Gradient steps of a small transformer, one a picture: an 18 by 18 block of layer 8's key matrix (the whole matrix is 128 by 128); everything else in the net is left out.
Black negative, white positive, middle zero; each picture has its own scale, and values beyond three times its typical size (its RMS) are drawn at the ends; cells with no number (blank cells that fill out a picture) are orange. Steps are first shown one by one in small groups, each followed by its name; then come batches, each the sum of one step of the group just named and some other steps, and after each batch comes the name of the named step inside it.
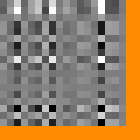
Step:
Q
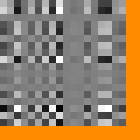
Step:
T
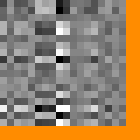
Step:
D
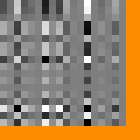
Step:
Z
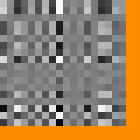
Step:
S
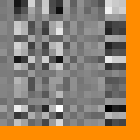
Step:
D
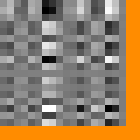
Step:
S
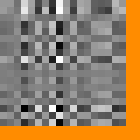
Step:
T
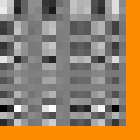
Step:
T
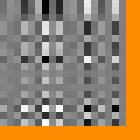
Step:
Z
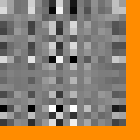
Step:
T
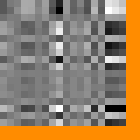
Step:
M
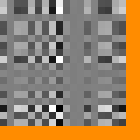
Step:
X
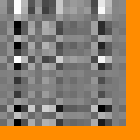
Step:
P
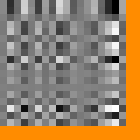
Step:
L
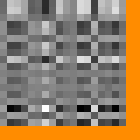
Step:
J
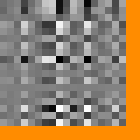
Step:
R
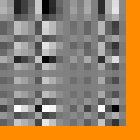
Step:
J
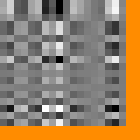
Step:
M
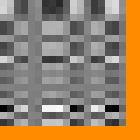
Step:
X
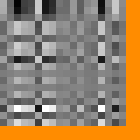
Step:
R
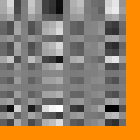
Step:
M
